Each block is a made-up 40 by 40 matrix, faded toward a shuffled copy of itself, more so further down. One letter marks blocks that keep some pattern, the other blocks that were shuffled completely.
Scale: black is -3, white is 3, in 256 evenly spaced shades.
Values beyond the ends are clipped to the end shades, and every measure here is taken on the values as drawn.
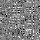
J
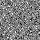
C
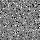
C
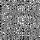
J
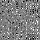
J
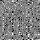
J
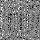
J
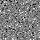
C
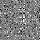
J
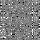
J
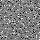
C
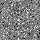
C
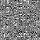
J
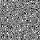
J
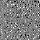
J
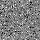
C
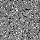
C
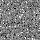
C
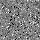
C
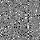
J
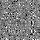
J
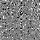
J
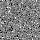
C
